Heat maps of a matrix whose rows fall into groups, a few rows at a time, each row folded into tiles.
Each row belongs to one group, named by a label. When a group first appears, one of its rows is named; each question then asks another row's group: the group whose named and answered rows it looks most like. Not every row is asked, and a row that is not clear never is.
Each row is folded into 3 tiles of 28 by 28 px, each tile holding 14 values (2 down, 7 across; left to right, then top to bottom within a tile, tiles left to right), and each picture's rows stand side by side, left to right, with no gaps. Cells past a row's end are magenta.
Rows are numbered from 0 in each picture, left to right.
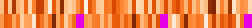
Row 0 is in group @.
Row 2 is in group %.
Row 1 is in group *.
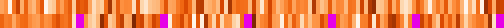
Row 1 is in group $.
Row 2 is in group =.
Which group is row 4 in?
@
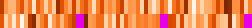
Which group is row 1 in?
@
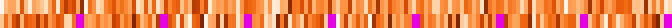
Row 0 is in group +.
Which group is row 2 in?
@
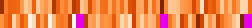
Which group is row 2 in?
*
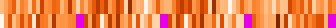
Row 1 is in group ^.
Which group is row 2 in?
^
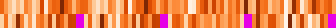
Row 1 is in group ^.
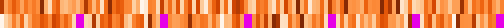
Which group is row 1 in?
$
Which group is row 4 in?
%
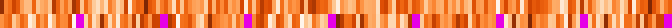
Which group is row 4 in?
+
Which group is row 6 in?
$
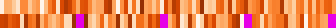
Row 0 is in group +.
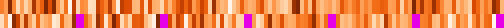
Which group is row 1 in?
*
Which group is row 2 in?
^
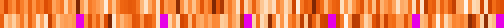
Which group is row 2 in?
%
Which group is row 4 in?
$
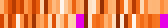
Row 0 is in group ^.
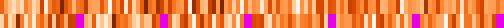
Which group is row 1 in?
=
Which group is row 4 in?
%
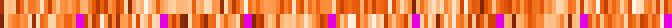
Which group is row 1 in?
^
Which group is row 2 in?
+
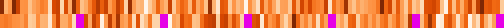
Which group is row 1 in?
^
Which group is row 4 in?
%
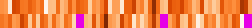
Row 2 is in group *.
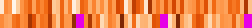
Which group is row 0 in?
*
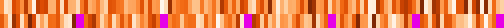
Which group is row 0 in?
*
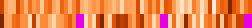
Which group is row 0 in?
@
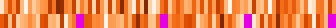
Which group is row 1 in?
@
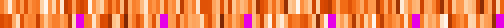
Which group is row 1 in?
$
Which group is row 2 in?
@
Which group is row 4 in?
%
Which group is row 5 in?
=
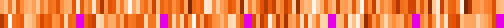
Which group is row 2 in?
=
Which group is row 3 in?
^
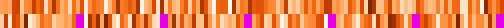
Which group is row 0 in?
%
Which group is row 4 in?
@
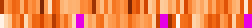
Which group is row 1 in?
%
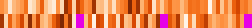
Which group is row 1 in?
%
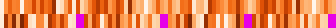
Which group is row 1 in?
^
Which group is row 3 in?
^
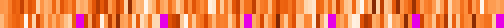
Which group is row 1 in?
^
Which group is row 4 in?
=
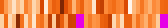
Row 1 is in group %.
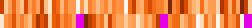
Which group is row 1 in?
+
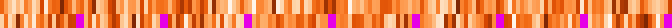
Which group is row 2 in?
^
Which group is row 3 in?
+
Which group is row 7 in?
@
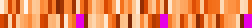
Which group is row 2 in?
*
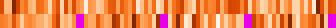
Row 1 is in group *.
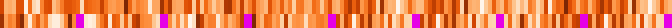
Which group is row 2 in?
=
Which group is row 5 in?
^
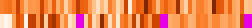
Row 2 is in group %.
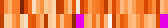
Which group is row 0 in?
=
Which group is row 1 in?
=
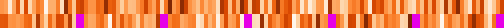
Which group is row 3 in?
$
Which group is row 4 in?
*
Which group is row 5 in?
@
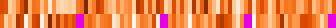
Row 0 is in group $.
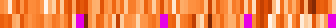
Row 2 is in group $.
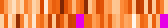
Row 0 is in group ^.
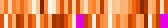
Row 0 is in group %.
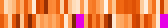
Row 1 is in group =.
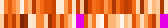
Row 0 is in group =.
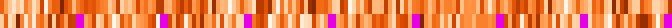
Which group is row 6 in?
^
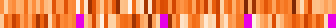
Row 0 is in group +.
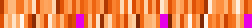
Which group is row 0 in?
=
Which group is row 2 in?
@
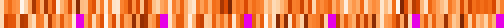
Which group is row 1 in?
%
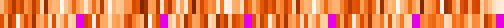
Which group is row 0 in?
^
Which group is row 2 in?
$
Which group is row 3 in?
^
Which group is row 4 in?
^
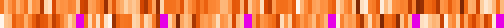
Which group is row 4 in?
+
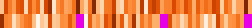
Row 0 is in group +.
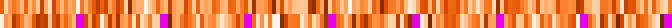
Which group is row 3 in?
=
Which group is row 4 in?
*
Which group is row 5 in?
$
